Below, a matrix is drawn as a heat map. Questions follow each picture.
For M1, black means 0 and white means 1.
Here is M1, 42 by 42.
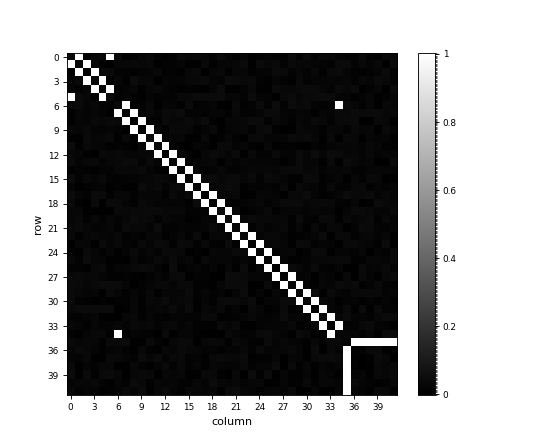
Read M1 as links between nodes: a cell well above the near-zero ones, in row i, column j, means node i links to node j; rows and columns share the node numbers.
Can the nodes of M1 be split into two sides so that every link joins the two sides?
no
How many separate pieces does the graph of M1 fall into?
3
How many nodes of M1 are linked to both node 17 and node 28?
0
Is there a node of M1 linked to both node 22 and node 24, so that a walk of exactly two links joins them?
yes
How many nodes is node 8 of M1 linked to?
2
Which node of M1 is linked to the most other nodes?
node 35
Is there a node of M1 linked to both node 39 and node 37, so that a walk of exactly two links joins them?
yes
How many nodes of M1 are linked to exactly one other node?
6
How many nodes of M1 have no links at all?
0
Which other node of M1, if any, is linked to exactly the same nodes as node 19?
none
